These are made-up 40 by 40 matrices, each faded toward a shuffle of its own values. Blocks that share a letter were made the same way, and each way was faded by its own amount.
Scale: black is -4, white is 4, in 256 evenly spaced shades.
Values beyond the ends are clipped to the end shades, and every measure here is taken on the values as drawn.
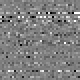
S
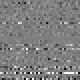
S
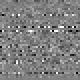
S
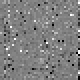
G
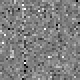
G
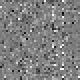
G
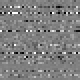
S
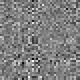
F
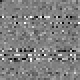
S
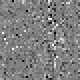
G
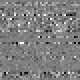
S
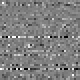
S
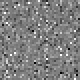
G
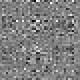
F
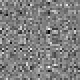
F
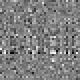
F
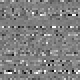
S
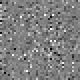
G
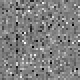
G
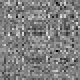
F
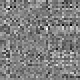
F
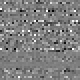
S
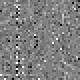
G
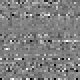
S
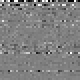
S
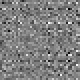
F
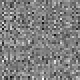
F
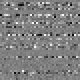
S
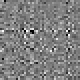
F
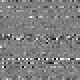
S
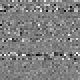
S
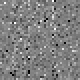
G
